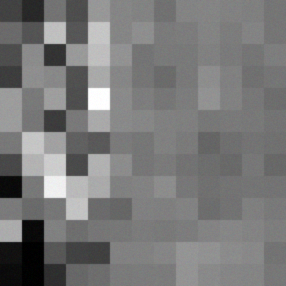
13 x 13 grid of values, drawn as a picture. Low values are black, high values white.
On average the colour sits 50% of the way up the scale. There are no regular stripes. The distribution is heavy-tailed on both sides. The right part is calmer, past a seam about 40% of the way across. The bottom left is the ninth with the lowest average.
